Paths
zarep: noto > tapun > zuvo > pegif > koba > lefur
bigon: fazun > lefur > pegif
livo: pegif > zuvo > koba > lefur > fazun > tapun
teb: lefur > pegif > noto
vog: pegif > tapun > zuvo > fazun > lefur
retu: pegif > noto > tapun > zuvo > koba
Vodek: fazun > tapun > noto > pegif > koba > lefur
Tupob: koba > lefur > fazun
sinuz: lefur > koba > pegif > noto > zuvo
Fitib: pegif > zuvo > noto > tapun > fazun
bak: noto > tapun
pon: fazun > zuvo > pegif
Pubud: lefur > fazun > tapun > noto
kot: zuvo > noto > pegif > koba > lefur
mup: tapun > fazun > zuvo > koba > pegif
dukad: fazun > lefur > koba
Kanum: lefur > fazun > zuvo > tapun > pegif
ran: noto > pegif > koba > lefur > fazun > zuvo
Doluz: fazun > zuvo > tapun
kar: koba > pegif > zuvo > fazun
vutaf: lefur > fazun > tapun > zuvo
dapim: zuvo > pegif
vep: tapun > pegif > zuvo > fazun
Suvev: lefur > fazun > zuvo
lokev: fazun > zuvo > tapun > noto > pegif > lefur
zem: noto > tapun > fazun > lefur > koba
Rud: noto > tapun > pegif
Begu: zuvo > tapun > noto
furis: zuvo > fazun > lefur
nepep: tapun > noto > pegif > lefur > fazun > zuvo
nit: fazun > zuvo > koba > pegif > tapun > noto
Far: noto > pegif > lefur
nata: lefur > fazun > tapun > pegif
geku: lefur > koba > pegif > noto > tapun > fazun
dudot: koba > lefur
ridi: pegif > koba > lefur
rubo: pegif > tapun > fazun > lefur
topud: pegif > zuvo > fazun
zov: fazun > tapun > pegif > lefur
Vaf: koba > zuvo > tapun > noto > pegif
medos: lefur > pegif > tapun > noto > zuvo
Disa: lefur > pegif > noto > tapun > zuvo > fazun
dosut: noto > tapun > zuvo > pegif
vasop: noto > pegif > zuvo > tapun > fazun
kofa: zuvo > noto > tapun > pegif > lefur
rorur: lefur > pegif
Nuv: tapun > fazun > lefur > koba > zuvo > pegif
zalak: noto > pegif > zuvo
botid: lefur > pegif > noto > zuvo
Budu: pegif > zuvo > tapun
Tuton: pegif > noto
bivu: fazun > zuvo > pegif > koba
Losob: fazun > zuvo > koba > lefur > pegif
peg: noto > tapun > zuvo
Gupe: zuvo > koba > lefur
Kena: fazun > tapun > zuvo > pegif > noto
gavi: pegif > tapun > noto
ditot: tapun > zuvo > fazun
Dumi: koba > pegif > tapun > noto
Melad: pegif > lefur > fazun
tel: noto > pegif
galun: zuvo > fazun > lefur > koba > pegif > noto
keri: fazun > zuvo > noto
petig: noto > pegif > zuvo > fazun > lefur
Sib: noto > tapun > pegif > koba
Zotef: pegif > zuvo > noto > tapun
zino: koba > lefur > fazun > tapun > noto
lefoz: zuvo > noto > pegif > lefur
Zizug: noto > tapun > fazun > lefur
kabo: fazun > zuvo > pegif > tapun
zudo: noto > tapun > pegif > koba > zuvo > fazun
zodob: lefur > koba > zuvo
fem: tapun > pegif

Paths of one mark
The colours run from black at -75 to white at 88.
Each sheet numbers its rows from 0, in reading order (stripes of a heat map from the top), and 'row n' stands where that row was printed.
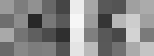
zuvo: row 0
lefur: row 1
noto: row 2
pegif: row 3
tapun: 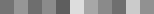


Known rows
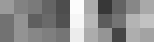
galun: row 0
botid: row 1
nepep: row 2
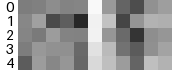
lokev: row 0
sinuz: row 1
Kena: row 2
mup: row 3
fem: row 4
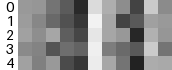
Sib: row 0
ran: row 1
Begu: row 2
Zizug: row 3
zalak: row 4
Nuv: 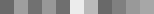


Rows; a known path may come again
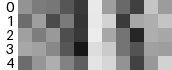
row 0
tel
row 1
ridi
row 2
zalak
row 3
Vaf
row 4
Budu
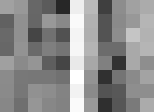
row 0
Gupe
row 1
Kanum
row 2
teb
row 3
Disa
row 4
zudo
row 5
furis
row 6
Doluz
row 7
pon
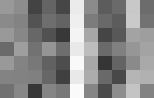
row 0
zem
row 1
Zizug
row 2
ran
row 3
Nuv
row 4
galun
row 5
Tuton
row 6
Pubud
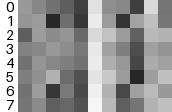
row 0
bak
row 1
zino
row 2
fem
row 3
ditot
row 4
nepep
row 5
Zotef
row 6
geku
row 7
botid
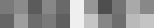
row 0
Vodek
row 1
medos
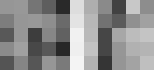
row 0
Sib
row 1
mup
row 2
rorur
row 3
sinuz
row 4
Melad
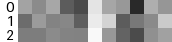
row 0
Begu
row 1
livo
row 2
lokev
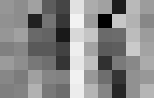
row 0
dosut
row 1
Tupob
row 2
Dumi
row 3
Far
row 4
kar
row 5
Kena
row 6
Fitib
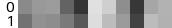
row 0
retu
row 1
gavi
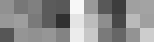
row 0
petig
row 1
zarep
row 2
vog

